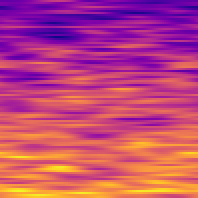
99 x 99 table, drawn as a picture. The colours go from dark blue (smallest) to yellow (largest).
Average level on the scale: 50%. Grain: streaks across. Slope: up to the bottom.
